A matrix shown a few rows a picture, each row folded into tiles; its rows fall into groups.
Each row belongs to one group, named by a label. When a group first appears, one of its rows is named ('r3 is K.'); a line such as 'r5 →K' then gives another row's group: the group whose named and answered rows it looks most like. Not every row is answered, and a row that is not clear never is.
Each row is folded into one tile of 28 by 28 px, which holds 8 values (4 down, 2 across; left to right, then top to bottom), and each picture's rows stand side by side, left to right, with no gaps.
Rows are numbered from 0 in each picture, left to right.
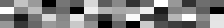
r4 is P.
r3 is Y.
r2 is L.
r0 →Y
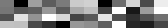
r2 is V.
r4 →Y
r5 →V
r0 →L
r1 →P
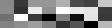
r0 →L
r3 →V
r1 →Y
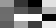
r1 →V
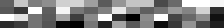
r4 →Y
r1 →Y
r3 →P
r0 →P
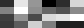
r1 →L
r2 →P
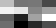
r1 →P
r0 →Y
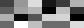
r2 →V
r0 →V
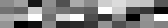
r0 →P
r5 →L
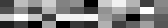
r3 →V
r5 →Y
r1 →V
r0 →P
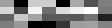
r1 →Y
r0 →L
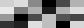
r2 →V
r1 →L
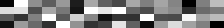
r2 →L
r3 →Y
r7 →P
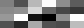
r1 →Y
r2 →L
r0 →P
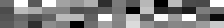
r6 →L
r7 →V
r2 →P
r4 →L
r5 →L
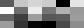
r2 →V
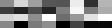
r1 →L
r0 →P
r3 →P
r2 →V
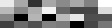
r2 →P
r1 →V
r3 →V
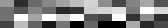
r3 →Y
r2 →P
